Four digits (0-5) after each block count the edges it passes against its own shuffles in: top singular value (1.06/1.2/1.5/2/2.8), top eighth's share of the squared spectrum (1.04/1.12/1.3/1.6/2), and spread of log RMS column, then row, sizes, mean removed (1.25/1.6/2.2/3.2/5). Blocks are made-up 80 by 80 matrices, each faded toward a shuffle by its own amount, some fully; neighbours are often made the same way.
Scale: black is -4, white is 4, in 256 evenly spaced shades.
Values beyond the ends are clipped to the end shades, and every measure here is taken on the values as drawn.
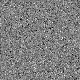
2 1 0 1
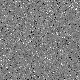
0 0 0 0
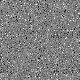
3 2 1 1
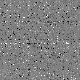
2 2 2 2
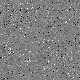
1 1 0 0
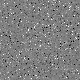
0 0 0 0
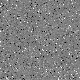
0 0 0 0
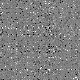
2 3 2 2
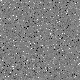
0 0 0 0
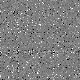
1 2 1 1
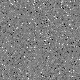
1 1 0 0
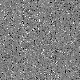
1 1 1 0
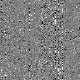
2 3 3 0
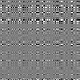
5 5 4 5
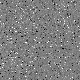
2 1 0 0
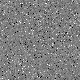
1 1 0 0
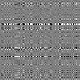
5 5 3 4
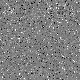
1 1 0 0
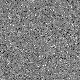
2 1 0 0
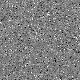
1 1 0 0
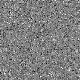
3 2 0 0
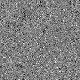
3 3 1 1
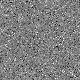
1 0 0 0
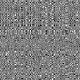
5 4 3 3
